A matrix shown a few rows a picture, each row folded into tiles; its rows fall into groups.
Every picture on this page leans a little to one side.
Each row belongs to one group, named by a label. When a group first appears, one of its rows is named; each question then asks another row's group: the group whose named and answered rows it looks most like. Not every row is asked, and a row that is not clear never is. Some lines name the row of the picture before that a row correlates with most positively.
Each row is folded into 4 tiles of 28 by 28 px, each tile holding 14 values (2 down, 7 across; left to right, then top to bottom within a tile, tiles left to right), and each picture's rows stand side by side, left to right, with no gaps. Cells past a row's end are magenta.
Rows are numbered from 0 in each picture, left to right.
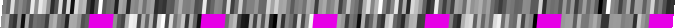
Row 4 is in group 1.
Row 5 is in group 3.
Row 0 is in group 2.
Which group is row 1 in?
1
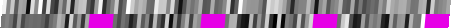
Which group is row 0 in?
2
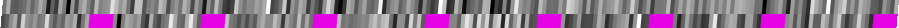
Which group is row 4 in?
1
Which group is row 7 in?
2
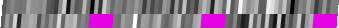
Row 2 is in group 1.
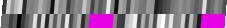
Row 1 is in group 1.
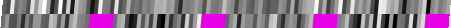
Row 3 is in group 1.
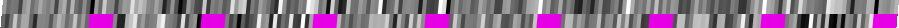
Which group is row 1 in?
1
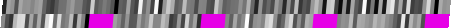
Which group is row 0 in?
1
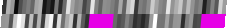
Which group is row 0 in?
1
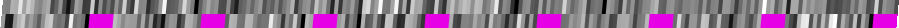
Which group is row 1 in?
3
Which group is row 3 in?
2
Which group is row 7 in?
1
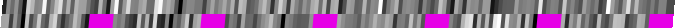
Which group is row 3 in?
2
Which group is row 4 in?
1
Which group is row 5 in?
3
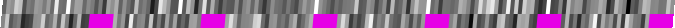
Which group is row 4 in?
2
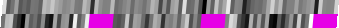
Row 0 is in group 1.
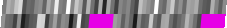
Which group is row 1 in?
2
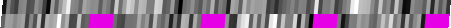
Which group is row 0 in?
1
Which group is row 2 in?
1
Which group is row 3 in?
1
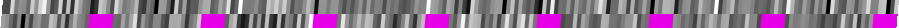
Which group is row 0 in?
2
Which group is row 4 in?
3
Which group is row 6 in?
2
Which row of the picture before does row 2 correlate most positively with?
1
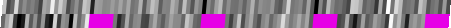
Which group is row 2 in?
3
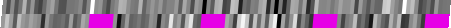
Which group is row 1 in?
3
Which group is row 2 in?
1
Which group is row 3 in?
3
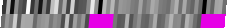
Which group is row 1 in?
3
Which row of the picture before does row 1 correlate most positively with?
1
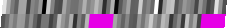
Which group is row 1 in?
2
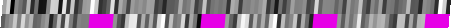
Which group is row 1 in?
1
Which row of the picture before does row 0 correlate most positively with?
0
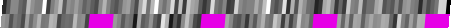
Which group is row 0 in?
2
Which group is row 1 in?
2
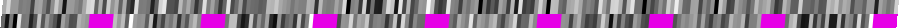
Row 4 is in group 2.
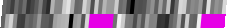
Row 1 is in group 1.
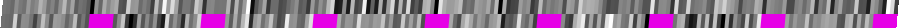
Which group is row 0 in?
3
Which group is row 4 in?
1
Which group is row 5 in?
1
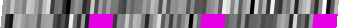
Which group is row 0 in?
1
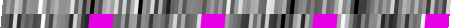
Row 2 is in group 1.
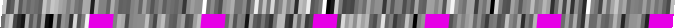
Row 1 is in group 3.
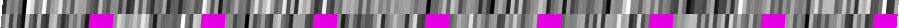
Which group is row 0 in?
2
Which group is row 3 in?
3
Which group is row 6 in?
1
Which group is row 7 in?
2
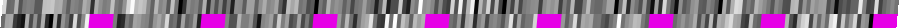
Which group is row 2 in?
3
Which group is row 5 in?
3
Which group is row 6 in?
1
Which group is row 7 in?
1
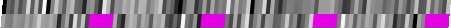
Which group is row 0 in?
2
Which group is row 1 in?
1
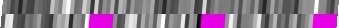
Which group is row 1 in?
1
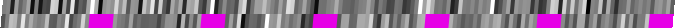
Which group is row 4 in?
2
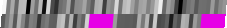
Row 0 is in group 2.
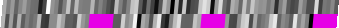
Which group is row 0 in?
3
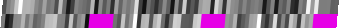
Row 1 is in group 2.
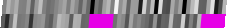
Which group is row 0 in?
3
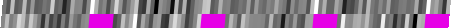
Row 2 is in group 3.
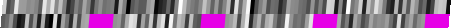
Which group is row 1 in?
1
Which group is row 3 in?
2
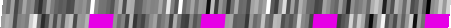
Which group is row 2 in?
2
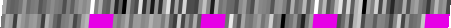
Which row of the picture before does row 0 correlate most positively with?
0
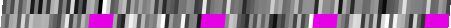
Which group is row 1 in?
1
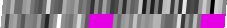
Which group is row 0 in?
3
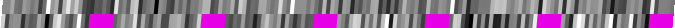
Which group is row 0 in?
3
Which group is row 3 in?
1
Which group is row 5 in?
1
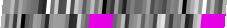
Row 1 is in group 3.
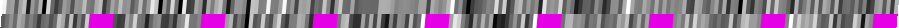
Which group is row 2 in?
2
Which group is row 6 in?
3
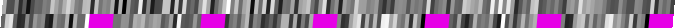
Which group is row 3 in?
1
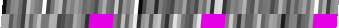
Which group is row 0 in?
2
